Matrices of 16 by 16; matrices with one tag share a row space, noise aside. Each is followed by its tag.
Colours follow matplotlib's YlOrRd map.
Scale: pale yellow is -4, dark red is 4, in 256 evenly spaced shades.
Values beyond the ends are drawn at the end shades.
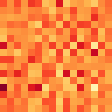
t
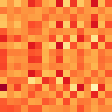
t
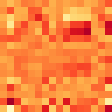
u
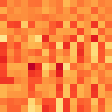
t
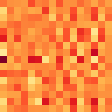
t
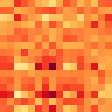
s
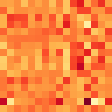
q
